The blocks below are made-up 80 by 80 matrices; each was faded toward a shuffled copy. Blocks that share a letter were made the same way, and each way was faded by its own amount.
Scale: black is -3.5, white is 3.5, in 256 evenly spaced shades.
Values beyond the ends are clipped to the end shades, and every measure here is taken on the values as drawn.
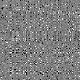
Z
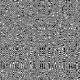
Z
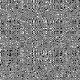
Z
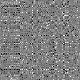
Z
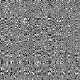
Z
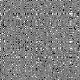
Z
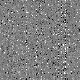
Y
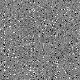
Y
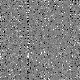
Y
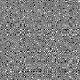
Z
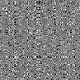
Z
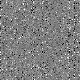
Y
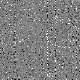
Y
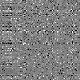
Z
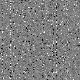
Y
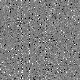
Y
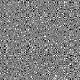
Z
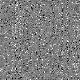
Y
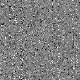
Y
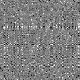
Z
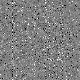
Y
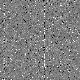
Y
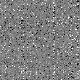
Y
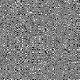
Z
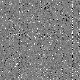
Y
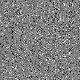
Y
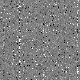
Y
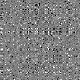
Z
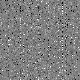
Y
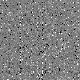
Y
